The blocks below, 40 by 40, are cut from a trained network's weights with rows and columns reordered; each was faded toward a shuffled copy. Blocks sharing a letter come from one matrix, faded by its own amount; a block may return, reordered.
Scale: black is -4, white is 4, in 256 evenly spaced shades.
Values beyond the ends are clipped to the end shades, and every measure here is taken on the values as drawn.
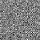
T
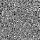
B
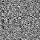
T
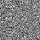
T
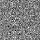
B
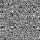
T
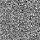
B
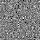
T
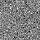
B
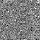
B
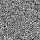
B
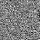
B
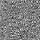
T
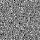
B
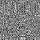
T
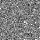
B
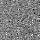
B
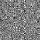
T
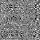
T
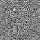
T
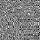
T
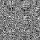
T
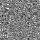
B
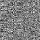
T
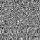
T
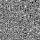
B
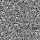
B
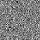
T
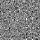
B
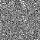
B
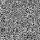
T
